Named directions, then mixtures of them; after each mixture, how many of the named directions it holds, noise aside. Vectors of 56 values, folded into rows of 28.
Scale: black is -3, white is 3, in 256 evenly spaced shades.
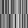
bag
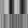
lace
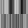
one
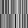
one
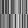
one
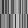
one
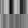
one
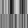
two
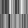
two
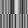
two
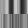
one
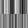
two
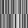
one
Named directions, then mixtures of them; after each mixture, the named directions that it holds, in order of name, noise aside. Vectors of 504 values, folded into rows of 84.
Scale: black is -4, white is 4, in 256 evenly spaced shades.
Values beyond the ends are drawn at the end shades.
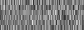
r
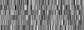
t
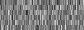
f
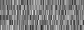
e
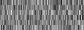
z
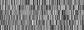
r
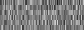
f, r, z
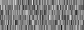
f, r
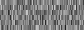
f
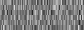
z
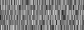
e, r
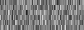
f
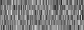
z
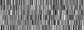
r, z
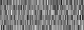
z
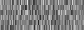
e, f, t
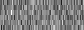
t, z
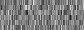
f, t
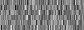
t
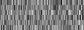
z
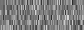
e, r, z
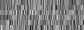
e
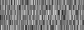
e, r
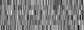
z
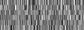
t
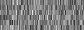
e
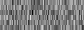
e, z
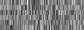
e, t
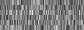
e, z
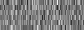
e, f, t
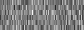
e, r, z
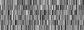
f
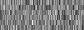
r
